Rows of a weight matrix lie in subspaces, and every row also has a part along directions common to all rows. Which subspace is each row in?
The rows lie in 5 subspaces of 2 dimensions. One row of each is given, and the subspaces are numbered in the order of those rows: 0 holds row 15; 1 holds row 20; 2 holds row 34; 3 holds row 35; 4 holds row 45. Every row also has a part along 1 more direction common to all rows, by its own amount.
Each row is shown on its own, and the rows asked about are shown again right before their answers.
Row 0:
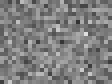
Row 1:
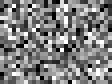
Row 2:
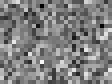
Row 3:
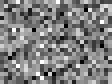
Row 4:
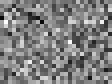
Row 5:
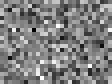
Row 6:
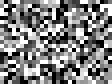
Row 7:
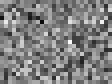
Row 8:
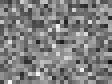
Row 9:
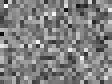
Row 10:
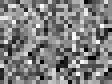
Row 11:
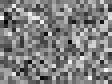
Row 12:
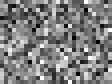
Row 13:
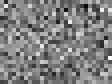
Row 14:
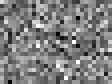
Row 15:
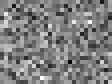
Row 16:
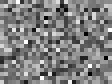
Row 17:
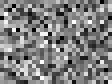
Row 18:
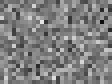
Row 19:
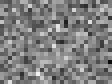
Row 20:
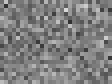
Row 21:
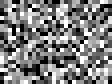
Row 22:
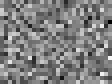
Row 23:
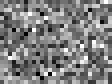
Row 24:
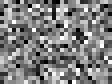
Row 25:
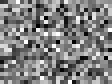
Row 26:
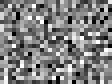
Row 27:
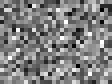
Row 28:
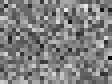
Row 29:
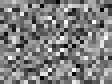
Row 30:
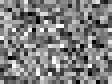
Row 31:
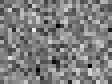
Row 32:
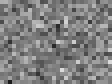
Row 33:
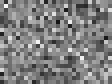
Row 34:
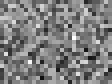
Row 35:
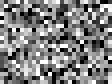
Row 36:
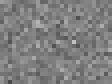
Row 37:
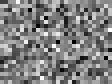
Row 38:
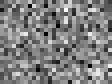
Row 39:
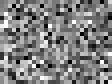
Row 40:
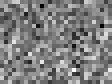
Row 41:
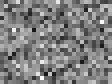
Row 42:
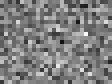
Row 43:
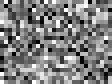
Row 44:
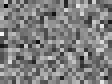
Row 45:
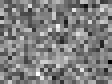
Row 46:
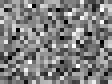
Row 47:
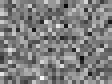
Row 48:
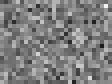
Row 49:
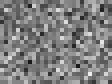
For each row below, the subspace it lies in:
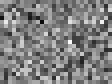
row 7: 0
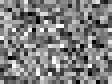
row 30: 3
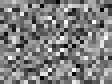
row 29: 2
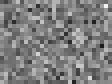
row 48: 0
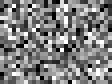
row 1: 3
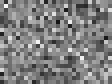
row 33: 1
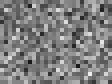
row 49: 2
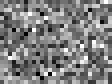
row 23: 3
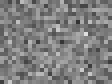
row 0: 4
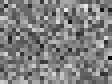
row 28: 1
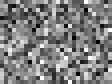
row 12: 2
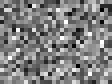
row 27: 2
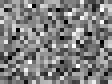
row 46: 2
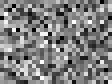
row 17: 0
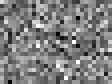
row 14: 4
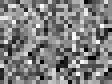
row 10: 2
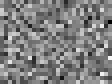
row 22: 1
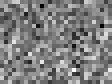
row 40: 2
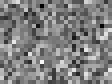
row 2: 2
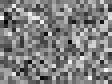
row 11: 0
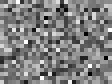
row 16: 4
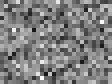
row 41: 3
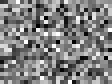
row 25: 4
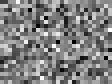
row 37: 4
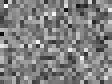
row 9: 1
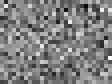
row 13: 1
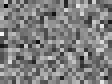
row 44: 1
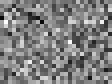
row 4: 0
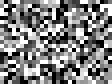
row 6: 1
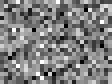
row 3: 3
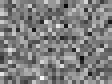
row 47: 1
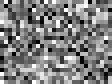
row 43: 1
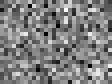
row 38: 3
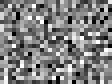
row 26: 0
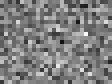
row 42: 4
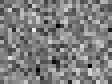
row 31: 3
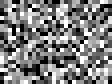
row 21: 1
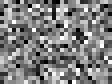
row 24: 0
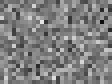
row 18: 0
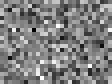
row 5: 3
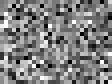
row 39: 0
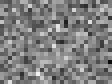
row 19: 4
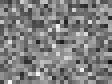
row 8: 4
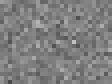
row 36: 4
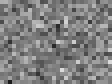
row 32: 4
